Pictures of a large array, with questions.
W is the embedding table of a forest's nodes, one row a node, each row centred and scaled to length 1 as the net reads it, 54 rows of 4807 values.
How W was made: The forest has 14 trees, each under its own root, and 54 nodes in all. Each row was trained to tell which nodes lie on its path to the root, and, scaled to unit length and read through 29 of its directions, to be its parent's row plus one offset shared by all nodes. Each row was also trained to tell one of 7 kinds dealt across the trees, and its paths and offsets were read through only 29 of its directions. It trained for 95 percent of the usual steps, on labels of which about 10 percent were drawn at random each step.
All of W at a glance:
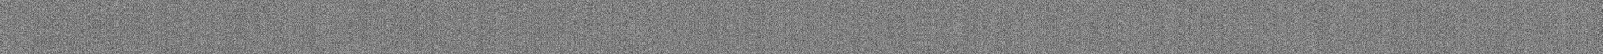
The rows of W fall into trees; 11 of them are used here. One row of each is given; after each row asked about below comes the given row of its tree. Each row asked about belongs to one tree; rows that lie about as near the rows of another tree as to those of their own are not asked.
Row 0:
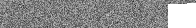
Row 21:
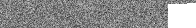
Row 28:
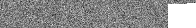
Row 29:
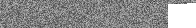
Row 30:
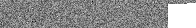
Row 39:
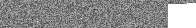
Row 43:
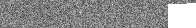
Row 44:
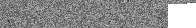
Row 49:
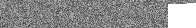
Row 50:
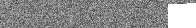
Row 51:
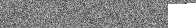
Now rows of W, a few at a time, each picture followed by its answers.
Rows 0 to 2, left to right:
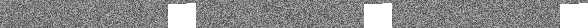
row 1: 39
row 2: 50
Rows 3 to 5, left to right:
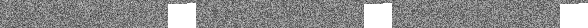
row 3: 21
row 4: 29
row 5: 28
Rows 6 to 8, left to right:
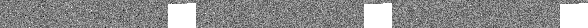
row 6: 43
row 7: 50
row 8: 29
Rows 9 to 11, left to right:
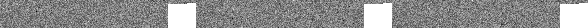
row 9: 29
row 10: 44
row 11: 0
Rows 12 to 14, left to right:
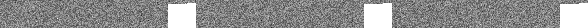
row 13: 50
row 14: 30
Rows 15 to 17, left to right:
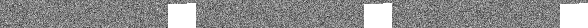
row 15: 51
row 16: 28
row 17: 28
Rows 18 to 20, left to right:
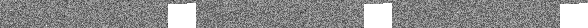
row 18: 0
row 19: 44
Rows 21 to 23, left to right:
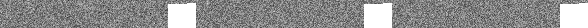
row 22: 39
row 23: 49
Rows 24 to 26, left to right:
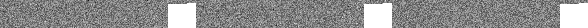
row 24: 30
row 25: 28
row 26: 39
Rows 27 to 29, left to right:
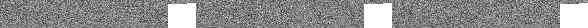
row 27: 44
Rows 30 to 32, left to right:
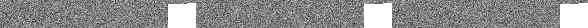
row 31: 50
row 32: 0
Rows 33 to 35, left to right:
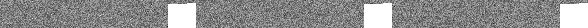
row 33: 0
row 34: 39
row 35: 29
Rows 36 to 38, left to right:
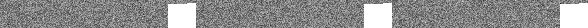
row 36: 44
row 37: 30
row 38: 44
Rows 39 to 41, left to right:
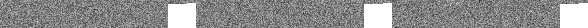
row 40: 49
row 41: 43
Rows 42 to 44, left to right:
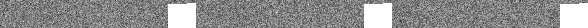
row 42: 43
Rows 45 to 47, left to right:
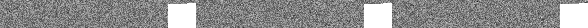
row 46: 39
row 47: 51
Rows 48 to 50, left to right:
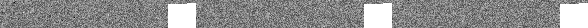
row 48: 0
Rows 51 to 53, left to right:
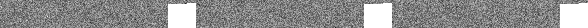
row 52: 51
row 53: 21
